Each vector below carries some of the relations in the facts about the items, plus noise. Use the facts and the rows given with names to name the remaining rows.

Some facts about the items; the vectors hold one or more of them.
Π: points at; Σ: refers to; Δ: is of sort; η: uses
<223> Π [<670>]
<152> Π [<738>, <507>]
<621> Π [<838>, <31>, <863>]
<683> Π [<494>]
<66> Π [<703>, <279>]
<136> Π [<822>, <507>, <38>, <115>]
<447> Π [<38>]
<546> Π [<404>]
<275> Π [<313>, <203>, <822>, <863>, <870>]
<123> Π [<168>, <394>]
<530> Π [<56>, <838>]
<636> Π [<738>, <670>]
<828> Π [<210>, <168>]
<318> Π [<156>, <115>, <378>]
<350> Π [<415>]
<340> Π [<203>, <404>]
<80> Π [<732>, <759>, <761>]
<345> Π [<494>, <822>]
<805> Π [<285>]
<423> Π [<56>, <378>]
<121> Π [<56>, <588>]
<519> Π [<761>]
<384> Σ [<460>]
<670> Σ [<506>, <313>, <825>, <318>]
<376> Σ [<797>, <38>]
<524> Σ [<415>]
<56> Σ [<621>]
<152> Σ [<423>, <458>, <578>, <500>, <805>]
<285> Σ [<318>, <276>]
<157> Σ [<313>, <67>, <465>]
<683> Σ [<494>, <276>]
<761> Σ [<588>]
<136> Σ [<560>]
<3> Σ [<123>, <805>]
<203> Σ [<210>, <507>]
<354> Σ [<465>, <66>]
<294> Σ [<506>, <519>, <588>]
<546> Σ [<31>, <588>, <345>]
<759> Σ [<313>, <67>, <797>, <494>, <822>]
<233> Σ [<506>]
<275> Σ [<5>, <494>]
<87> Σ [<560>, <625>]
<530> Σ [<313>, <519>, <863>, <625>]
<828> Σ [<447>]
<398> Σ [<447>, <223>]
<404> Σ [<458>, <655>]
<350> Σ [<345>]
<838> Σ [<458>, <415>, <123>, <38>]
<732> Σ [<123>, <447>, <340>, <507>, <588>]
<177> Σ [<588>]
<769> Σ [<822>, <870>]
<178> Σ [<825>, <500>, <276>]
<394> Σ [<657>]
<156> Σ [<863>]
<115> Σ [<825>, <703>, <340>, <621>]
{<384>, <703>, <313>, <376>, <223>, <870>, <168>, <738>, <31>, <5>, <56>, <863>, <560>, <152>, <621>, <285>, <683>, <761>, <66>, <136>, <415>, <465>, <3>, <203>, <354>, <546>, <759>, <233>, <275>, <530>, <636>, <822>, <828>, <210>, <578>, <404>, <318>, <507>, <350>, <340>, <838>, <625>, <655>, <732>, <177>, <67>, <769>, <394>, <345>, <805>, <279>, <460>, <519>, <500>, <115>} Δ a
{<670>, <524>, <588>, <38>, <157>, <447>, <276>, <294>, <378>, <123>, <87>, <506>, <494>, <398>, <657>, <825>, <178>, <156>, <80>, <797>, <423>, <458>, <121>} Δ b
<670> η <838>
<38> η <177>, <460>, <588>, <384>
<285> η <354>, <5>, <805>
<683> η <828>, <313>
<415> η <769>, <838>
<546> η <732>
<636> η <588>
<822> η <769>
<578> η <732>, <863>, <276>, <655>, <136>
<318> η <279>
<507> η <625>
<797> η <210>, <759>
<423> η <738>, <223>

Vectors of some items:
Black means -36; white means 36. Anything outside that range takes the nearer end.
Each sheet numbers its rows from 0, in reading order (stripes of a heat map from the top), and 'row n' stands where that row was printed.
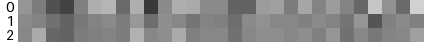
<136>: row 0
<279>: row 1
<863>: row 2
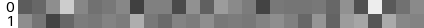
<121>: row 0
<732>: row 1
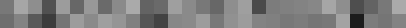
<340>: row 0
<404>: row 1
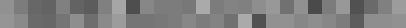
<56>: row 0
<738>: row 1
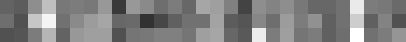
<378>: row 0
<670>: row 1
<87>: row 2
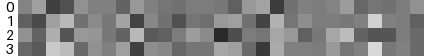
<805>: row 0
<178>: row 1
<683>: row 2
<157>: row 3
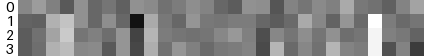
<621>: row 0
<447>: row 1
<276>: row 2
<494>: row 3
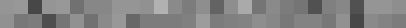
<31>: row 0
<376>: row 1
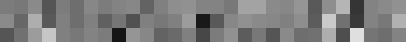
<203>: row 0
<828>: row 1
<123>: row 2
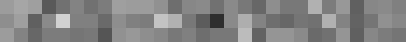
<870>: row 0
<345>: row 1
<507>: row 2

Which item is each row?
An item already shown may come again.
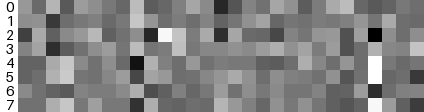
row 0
<683>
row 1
<578>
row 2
<394>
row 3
<560>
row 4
<447>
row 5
<797>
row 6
<838>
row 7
<38>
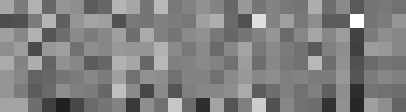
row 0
<822>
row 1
<87>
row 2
<354>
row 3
<31>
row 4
<822>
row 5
<279>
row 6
<415>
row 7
<384>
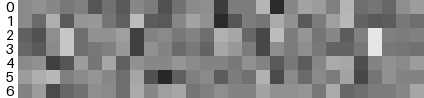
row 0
<223>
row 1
<683>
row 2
<156>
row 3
<378>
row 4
<519>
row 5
<636>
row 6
<625>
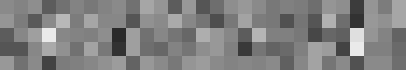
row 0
<168>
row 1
<350>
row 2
<588>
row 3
<80>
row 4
<759>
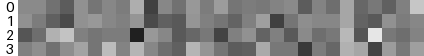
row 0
<530>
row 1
<152>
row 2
<123>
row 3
<546>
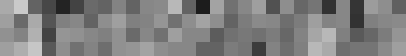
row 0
<460>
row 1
<769>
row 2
<275>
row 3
<66>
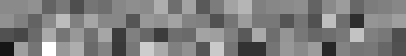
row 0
<210>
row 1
<350>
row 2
<524>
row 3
<657>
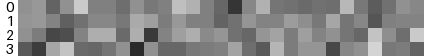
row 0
<345>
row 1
<313>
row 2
<136>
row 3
<398>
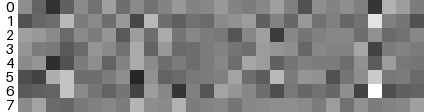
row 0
<761>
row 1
<458>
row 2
<318>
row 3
<285>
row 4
<655>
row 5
<398>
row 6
<423>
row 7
<863>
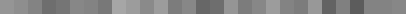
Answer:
<313>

